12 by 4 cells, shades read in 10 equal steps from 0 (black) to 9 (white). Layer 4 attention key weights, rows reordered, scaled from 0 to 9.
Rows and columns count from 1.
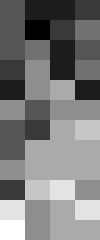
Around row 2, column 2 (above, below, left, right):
1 4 3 2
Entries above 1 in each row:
2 3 3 3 2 4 4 4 4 4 4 4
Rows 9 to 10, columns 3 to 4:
6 6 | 8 5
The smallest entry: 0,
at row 2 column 2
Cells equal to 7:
2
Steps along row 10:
up up down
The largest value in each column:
9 7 8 8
